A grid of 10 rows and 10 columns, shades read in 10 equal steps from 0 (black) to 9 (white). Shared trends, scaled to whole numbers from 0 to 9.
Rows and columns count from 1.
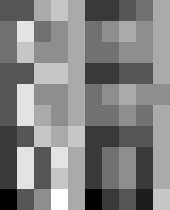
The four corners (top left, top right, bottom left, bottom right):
3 6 0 7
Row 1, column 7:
2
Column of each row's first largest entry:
4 2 2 3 2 2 3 2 2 4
